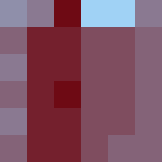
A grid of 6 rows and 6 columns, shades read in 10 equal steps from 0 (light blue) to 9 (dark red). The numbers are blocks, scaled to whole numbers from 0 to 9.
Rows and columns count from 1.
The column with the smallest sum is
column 1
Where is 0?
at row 1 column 4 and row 1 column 5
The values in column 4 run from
0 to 6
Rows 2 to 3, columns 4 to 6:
6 6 5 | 6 6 5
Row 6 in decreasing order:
8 8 6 5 5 5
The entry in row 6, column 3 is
8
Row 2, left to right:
5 8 8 6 6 5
